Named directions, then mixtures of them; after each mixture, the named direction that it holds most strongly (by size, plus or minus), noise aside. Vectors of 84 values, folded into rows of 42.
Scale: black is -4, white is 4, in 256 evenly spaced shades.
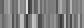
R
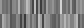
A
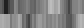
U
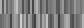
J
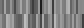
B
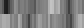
U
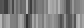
U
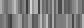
B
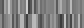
R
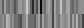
B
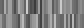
R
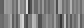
R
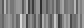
J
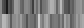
U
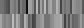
R
